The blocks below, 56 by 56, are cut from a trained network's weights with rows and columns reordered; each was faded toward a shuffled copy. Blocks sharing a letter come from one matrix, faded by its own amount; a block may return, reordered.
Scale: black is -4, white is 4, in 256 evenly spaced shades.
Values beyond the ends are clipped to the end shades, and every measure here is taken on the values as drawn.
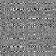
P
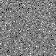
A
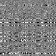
P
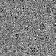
A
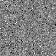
A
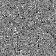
A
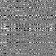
P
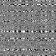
P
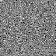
A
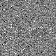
A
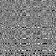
P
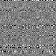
P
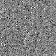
A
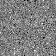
A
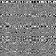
P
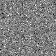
A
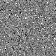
A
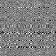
P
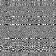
P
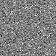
A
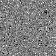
A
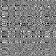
P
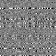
P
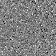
A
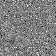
A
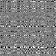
P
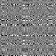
P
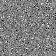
A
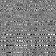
P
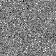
A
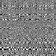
P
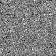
A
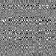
P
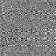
P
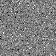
A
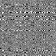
P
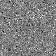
A
